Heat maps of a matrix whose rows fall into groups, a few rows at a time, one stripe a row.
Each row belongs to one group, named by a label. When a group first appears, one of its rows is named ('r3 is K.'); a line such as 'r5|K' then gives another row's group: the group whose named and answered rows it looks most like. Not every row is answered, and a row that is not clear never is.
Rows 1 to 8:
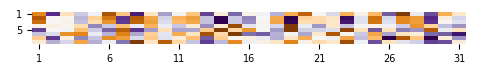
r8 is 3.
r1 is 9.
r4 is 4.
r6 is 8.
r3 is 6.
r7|9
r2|6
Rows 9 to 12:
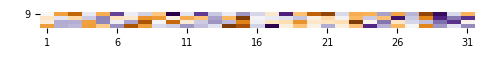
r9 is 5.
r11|3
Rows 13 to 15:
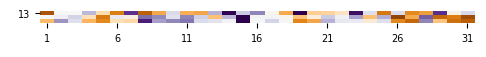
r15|9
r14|9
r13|6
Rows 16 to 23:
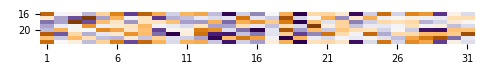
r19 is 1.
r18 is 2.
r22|4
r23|6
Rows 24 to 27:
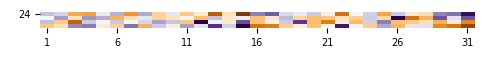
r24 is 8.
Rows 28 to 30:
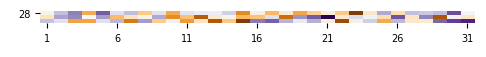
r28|3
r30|8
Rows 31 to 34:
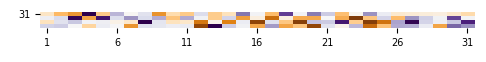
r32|3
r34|1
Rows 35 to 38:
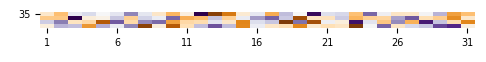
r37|2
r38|3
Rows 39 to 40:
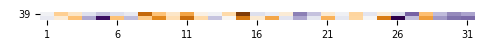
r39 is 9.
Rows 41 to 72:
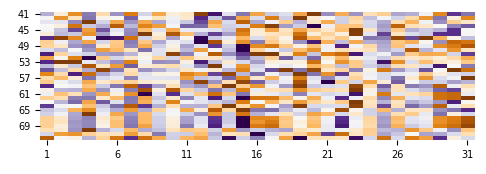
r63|3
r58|4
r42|5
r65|8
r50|9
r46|3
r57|5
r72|6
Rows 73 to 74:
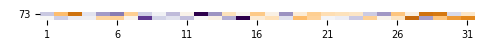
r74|9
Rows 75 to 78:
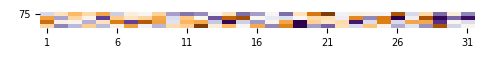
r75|5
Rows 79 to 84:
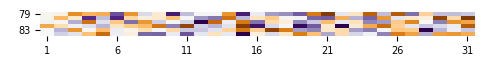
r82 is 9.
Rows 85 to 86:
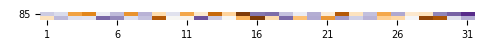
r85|8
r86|4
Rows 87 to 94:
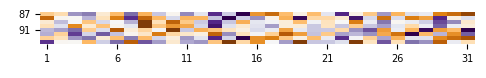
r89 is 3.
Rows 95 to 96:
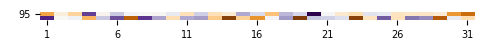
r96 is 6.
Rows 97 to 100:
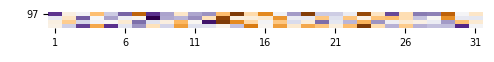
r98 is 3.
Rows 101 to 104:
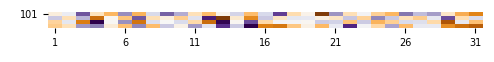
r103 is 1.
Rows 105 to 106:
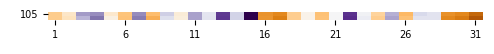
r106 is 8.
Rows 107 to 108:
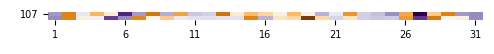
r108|4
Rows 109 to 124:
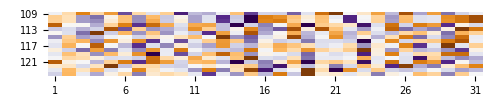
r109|5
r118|3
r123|4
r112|6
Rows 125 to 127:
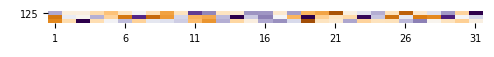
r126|6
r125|5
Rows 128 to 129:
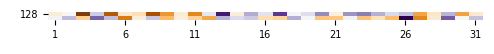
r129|9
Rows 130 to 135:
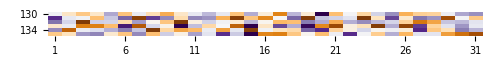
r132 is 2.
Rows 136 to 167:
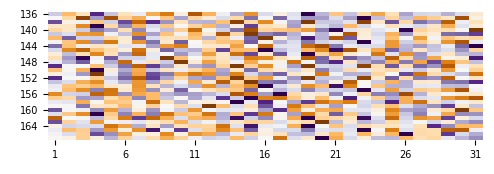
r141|8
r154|4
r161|1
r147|4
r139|1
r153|8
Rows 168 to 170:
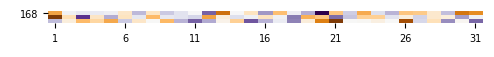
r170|5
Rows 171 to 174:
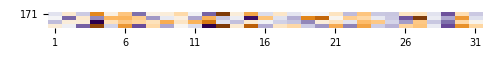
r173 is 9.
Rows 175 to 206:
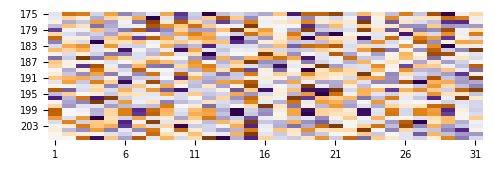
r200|6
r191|5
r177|3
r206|1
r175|5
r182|9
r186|2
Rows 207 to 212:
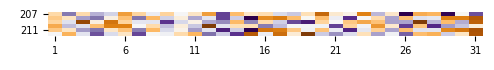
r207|9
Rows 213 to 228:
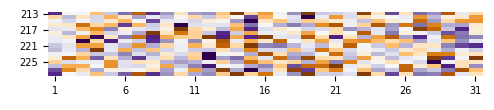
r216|5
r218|3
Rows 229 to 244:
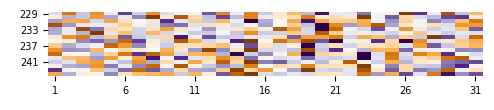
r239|6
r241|8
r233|2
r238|4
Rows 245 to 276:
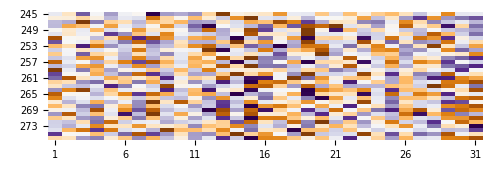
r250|4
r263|4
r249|4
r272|2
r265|6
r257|6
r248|5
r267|3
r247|2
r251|6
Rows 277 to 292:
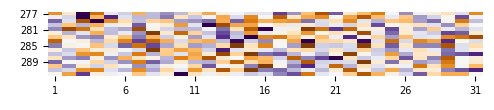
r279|2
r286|3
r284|6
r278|3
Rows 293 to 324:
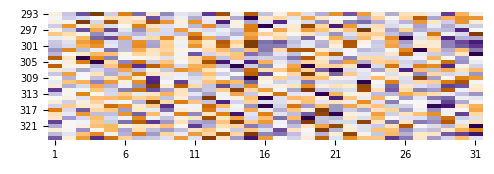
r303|5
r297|3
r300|8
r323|8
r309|9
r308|4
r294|9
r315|3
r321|5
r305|1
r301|8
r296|4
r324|9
